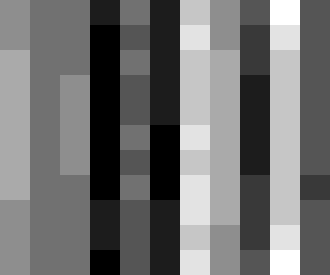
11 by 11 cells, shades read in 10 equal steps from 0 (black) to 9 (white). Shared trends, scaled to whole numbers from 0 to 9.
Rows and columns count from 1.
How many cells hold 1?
15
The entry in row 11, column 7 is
8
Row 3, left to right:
6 4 4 0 4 1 7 6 2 7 3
